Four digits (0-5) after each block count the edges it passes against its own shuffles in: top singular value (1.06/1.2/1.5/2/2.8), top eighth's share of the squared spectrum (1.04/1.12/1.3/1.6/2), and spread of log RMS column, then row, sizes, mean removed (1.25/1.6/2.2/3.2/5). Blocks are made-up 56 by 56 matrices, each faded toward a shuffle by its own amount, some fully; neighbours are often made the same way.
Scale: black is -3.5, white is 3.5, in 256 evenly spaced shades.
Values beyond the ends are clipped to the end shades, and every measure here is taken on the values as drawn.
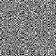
4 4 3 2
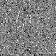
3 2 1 0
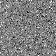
0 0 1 0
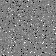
0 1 0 0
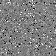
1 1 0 1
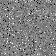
0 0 0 0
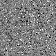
0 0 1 0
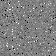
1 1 0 0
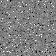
1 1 0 1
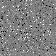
0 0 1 0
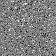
0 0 0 0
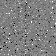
2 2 0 0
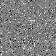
1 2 1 1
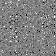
2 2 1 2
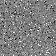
0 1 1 0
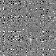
2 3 3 3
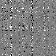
2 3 3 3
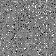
1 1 1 1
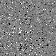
1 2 1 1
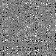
2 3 3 2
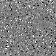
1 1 1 1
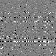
4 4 1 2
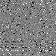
3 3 0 2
